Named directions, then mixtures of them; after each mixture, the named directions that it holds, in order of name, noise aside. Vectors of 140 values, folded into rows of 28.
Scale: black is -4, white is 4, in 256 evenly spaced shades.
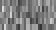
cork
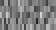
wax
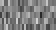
wax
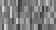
cork, wax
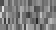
cork, wax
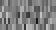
cork, wax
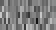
cork, wax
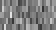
cork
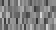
wax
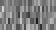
cork, wax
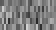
cork, wax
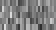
cork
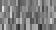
cork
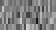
cork, wax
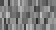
wax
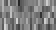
cork, wax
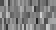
wax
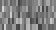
cork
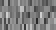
wax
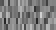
wax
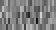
cork, wax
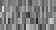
cork, wax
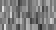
cork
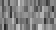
cork, wax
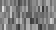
cork
